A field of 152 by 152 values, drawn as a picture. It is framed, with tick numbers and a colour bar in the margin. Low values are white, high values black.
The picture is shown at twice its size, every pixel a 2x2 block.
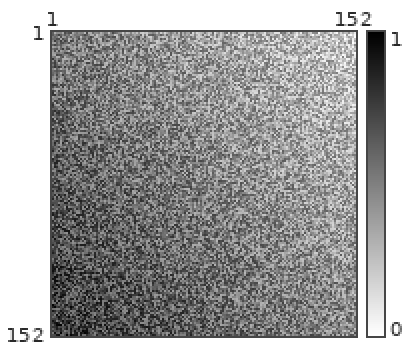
The ninth with the highest average is the bottom left. On average the colour sits 50% of the way up the scale. The top right is the ninth with the lowest average. The texture is fine-grained noise. No regular stripes run through it. No row or column stands out. Values rise toward the bottom left. Neither half mirrors the other.
